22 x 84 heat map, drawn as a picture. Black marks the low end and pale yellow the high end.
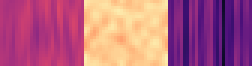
It is made of 1 by 3 panels. Panel 1,1: middling, streaked downward, faint in contrast. Panel 1,2: very high, blotchy, faint in contrast. Panel 1,3: low, streaked downward.
